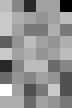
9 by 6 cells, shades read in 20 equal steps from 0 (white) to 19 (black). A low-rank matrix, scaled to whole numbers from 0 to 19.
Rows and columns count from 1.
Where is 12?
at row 4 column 1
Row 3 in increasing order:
4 6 7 10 10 10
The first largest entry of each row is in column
6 4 3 1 4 1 6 3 3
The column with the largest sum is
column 6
